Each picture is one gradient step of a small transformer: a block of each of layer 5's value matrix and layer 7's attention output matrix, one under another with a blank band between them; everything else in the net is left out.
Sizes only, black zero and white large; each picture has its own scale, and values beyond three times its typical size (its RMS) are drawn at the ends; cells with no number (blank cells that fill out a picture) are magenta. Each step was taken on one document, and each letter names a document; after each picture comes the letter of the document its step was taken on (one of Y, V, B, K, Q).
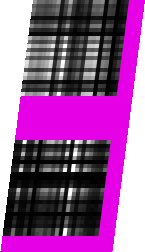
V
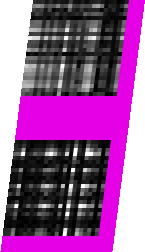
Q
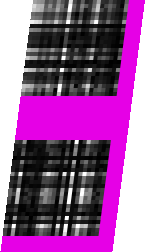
Q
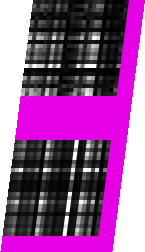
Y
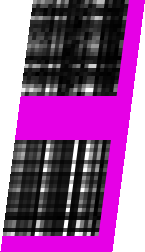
Y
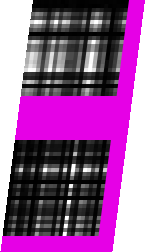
V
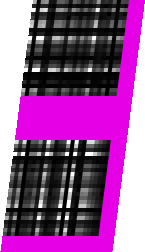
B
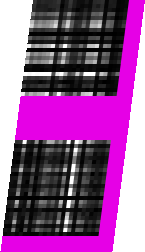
V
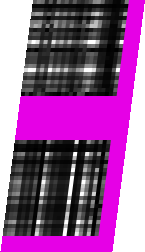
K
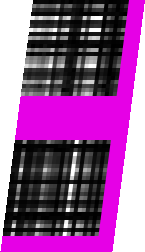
V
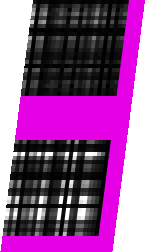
B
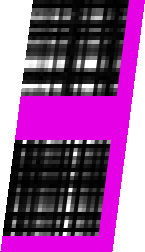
V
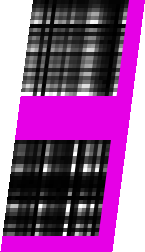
K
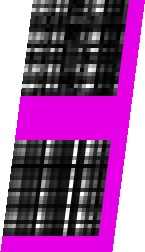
Y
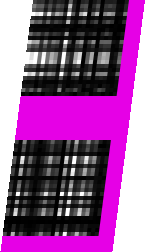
Q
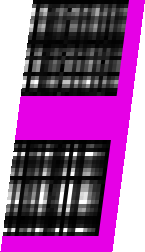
B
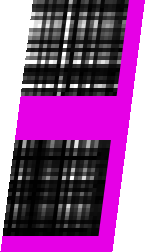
Q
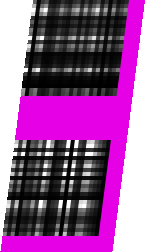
B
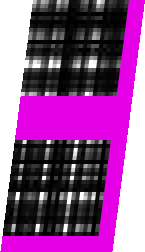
Y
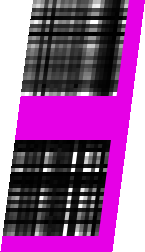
K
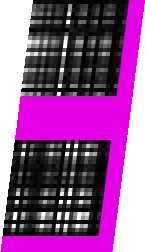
Q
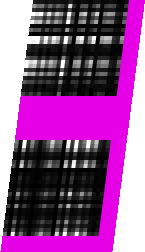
Q
